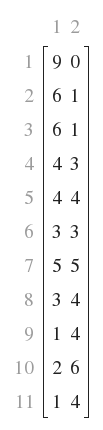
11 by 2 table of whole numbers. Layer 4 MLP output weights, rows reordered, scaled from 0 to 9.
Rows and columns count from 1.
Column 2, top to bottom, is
0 1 1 3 4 3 5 4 4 6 4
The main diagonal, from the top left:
9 1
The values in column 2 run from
0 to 6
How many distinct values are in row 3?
2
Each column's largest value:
9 6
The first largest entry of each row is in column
1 1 1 1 1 1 1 2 2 2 2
